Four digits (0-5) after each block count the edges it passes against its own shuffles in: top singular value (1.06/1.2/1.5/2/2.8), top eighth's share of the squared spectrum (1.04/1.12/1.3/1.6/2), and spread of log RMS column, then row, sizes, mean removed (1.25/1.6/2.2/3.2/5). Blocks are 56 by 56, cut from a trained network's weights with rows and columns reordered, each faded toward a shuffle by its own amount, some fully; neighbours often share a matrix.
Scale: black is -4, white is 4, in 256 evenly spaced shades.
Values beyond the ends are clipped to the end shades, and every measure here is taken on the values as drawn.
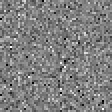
2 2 1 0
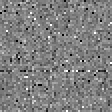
2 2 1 0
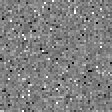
0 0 0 0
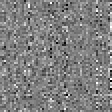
3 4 3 0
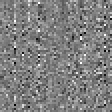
3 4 3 0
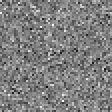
0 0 0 0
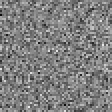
3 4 2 1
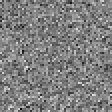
1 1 0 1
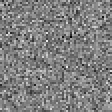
1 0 0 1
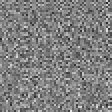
3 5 2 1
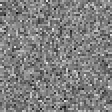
0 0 0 0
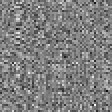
3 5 3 1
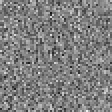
3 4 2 0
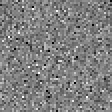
0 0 0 0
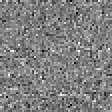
2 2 0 2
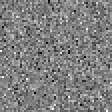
0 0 0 0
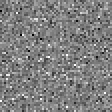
0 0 0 0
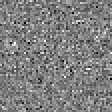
2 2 0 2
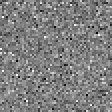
1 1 0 0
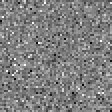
0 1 0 0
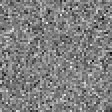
1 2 0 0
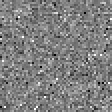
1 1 0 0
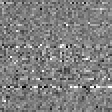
3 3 0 3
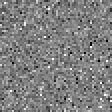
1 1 0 0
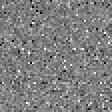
1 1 0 0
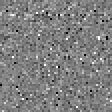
2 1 0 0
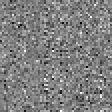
3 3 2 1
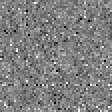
2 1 0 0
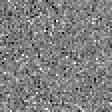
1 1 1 0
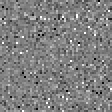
1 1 0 0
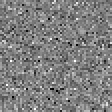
1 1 0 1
